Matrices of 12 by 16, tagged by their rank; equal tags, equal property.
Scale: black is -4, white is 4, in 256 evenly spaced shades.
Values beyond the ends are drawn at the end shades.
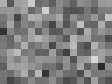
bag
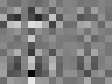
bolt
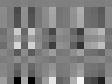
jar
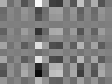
jar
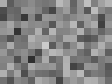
bag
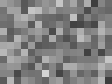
bag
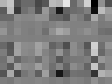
bolt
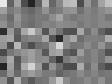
bolt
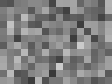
bag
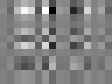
jar
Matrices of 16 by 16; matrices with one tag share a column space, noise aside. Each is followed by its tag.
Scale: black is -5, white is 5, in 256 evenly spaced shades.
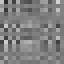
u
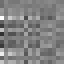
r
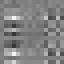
r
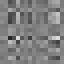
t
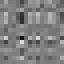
t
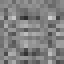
r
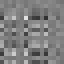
r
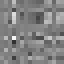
t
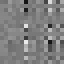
u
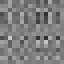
t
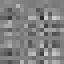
r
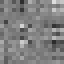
u
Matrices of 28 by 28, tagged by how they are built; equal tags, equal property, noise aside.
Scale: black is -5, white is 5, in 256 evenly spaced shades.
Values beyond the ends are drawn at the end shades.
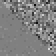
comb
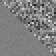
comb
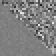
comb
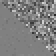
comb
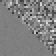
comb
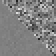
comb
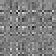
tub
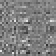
tub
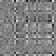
tub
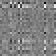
tub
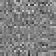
tub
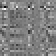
tub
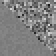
comb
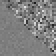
comb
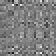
tub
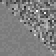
comb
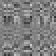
tub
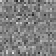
tub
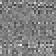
tub
